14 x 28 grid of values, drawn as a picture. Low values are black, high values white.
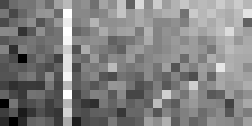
Histogram: bell-shaped. Odd lines: column 8. Ninth with the lowest average: bottom left. Slope: up to the top right.
